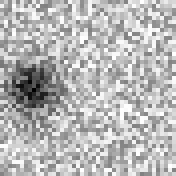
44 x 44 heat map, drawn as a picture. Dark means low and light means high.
No row or column stands out. There are no regular stripes. A single dip lies in the middle left. On average the colour sits 70% of the way up the scale. The ninth with the lowest average is the middle left.
